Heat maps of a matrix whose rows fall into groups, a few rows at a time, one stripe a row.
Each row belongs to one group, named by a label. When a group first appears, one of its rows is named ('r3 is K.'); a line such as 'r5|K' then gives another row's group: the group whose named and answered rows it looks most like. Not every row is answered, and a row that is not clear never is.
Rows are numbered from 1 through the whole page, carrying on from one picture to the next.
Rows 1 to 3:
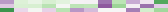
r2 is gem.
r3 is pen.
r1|gem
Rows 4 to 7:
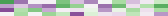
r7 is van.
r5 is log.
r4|pen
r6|gem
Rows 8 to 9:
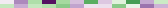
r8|log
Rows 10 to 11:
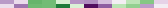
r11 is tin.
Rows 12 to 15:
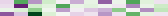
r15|tin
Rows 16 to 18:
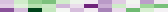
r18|tin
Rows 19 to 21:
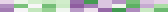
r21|gem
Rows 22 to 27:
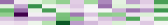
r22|gem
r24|pen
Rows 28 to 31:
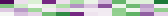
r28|log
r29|van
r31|van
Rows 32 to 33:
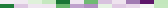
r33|pen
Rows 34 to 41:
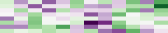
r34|log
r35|log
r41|van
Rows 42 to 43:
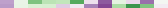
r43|tin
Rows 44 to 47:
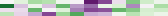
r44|tin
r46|tin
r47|log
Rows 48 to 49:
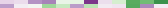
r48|log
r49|van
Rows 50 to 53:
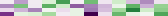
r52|log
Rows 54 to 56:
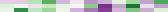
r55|van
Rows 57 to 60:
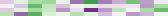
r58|gem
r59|tin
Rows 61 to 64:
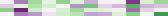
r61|pen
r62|van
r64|log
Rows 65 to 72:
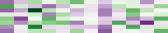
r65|gem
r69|pen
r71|tin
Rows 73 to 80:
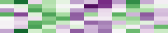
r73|van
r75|tin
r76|pen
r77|van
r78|tin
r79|gem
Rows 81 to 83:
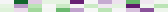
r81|van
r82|pen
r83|pen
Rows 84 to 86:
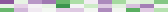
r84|log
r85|pen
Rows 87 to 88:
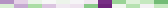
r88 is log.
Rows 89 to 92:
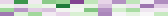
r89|van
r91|log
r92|gem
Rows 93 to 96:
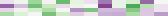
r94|tin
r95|van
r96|van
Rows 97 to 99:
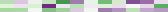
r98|log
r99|van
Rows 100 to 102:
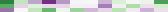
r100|log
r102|gem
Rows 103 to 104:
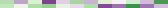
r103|log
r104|van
